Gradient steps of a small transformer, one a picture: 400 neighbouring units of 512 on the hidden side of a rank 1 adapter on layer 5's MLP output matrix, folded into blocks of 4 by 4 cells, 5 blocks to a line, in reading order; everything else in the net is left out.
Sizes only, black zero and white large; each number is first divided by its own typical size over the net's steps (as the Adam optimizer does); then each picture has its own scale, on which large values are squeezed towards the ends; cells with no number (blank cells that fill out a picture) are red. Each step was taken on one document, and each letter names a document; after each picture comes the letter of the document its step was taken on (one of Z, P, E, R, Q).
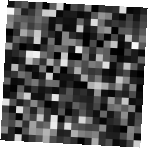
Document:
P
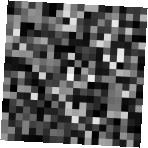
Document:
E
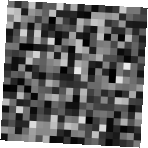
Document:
P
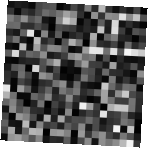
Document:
E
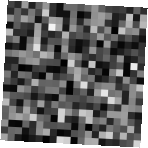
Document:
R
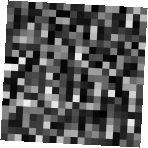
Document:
R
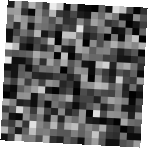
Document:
P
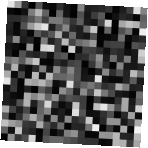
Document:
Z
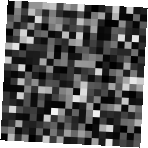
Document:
P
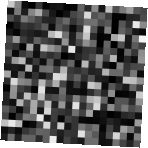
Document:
Z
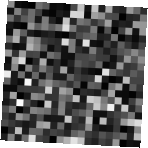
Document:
Z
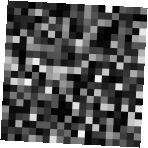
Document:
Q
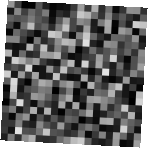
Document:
Z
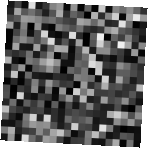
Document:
P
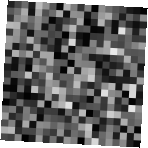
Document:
R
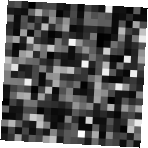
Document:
Q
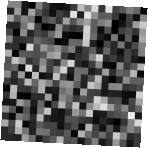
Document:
Z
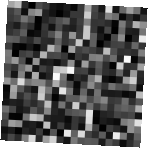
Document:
Q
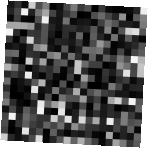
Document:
R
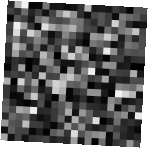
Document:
E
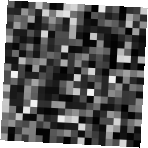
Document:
R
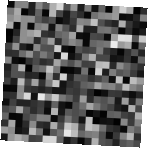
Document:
P
